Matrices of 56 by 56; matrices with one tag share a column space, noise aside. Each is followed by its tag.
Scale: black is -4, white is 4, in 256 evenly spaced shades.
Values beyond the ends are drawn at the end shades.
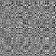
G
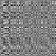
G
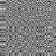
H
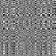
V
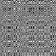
H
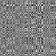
G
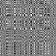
V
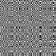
H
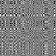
V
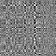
G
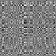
G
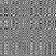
V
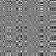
H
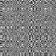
H
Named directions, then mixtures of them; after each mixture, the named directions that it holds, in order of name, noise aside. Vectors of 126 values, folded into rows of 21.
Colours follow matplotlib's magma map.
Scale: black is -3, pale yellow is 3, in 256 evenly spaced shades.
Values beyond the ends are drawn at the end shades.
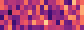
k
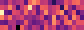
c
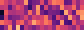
c, k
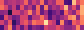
k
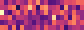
c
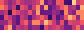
k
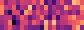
c, k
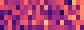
k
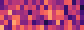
k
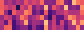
c, k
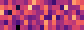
c, k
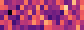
k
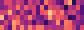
k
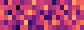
c, k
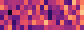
k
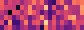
c, k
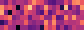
c, k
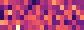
c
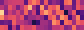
c, k
